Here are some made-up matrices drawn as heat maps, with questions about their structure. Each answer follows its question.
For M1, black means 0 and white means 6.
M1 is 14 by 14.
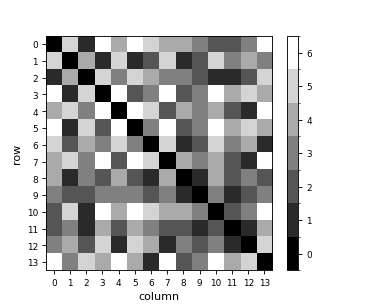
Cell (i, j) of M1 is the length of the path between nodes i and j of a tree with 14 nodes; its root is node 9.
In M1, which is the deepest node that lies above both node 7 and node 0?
11
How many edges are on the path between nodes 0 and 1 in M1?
5
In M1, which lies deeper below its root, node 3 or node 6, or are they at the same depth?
node 3
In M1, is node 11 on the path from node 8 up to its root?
no
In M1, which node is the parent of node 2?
11
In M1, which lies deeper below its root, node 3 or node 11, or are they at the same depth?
node 3
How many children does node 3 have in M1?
0
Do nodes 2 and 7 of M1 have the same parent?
no
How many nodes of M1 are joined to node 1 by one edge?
3
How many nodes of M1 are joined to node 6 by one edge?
2
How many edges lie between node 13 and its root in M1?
3
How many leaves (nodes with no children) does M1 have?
7
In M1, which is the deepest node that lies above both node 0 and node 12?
11
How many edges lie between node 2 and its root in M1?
2
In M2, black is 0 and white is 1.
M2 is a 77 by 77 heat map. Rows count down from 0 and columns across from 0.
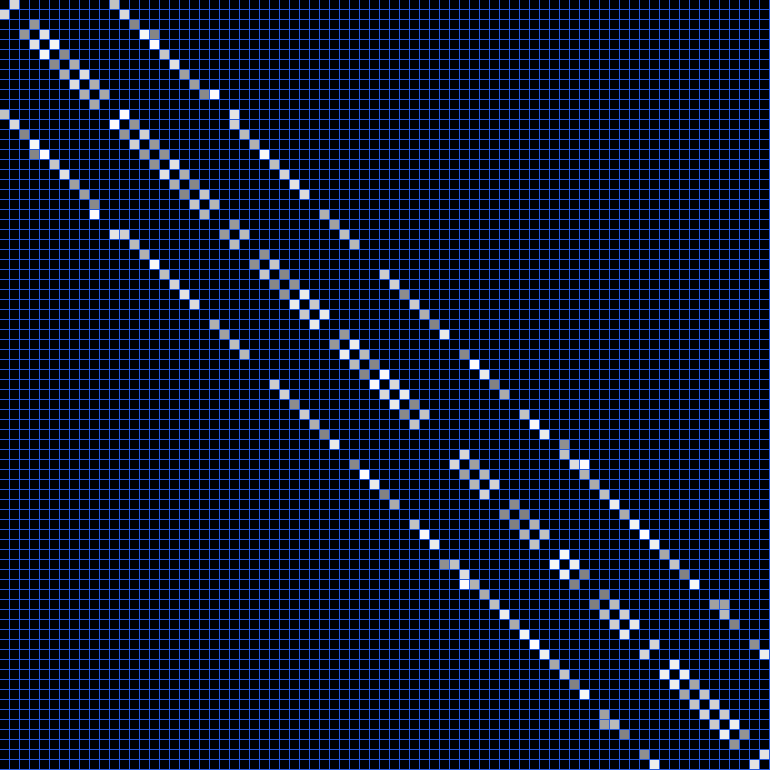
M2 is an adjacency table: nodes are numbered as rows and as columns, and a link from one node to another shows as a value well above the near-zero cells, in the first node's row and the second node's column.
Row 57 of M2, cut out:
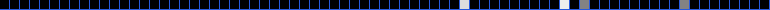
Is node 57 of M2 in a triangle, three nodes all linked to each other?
yes
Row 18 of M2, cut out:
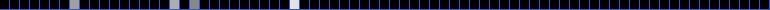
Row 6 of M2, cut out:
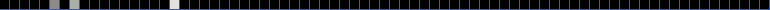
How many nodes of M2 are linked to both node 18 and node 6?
2
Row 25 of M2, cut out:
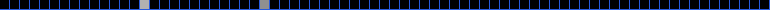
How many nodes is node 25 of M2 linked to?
2
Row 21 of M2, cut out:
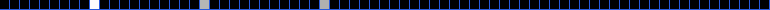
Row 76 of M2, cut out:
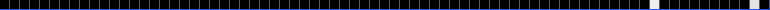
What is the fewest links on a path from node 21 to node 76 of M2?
5
